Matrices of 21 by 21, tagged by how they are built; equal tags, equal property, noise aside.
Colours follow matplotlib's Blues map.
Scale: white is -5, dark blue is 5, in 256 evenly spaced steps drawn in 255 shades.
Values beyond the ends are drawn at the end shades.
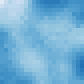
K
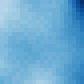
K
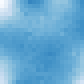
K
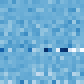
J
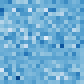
J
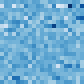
J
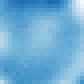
K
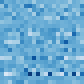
J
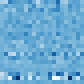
J
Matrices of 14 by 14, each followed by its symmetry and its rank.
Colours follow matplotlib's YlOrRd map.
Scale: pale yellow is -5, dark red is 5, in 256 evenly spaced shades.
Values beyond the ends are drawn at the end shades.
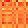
neither, rank two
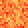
neither, full rank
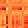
neither, rank two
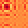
symmetric, rank two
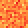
neither, full rank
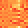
neither, rank two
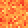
neither, full rank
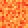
neither, full rank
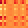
neither, rank one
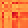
symmetric, rank two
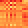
neither, rank two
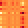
neither, rank one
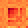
symmetric, rank two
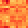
neither, rank two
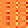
neither, rank one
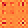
symmetric, rank two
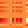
neither, rank one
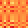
neither, rank one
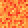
neither, full rank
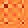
symmetric, rank two
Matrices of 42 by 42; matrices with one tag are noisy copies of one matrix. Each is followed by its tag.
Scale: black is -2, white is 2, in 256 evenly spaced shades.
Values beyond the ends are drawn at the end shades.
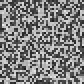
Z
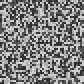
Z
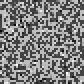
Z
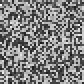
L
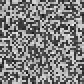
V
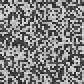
L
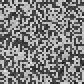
L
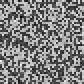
L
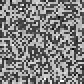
V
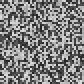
L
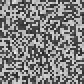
V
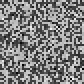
L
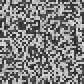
V
